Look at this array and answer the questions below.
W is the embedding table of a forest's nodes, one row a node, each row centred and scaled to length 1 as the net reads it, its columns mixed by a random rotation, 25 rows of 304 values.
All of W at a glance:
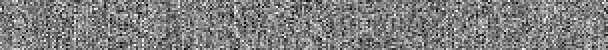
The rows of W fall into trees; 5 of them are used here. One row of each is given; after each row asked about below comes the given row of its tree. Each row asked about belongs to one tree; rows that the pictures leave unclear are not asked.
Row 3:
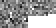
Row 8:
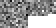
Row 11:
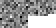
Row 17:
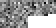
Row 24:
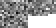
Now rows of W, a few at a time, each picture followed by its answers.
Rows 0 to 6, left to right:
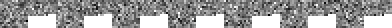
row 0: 3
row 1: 24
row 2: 8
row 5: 17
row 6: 3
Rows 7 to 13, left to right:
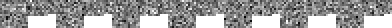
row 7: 8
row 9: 11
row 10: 24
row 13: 11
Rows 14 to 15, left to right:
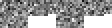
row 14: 17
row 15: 11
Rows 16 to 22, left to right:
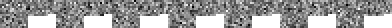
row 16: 8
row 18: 8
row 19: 24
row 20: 24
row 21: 17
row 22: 24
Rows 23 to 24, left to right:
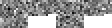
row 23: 17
